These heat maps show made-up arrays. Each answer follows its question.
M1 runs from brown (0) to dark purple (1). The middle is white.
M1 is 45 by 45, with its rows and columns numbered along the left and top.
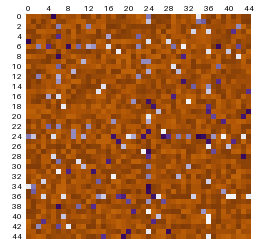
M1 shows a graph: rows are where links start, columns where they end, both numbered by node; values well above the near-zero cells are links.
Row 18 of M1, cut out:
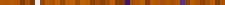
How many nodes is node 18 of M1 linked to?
3
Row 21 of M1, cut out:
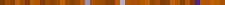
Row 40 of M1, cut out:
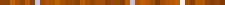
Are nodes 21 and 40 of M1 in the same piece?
no
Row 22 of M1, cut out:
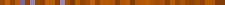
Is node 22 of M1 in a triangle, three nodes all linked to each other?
yes
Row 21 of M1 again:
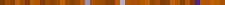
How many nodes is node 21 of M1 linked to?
3
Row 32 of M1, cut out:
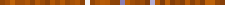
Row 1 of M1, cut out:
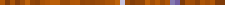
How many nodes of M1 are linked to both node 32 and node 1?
1
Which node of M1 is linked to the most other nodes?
node 24
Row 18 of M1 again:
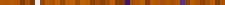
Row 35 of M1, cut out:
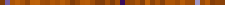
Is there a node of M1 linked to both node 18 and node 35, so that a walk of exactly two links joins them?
no
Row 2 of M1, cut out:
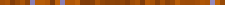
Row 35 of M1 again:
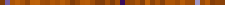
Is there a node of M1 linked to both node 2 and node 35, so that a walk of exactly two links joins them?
no
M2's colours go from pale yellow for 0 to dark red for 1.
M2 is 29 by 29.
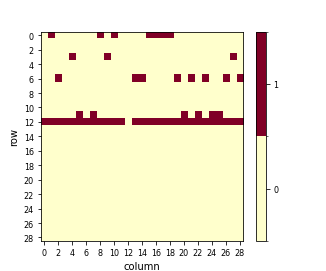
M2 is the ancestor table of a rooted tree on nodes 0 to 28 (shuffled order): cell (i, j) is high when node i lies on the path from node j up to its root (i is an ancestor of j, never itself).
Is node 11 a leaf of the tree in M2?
no
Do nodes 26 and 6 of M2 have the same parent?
no
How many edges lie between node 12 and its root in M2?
0
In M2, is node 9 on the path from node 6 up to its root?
no
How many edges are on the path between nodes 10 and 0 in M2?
1
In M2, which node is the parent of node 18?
0
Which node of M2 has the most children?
6
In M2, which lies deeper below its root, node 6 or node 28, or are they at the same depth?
node 28
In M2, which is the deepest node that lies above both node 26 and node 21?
6
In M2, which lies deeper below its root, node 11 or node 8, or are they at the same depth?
node 8
